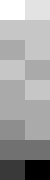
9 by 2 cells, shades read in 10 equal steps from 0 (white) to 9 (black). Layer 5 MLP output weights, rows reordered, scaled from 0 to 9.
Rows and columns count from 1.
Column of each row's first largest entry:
2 1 1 2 1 1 1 1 2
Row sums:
1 4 5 5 5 6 7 10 16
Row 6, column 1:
3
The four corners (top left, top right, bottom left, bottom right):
0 1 7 9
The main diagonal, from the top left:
0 2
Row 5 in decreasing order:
3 2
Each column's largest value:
7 9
